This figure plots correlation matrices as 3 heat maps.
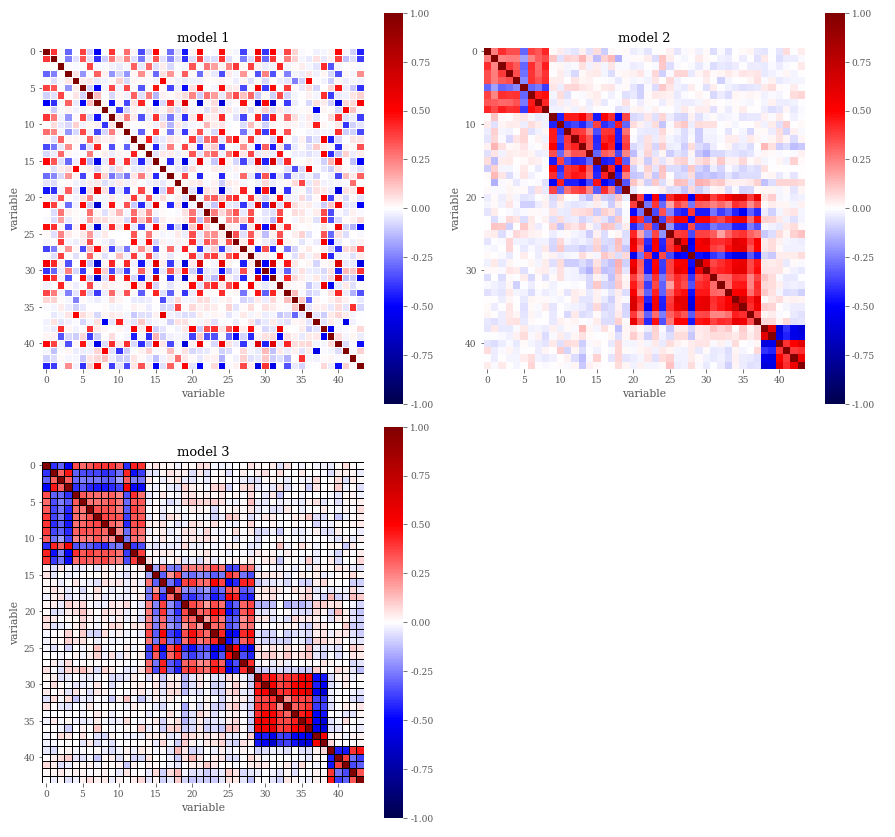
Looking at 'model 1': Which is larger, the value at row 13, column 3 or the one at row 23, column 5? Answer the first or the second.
the first
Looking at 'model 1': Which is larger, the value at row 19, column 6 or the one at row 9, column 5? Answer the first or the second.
the second
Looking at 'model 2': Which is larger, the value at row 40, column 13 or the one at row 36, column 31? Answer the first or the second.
the second
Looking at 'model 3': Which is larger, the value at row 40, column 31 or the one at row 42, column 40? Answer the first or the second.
the first
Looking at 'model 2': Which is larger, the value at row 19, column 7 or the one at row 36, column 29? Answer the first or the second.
the second
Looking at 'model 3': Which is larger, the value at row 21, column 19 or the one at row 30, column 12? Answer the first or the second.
the first
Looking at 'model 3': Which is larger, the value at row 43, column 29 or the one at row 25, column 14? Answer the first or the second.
the first
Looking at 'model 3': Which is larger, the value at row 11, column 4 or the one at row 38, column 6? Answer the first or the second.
the second
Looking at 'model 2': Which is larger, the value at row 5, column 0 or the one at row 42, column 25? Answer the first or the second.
the second
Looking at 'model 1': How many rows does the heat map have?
44
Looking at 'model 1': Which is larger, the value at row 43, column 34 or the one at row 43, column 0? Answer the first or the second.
the first
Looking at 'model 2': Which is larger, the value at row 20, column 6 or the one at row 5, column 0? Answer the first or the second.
the first
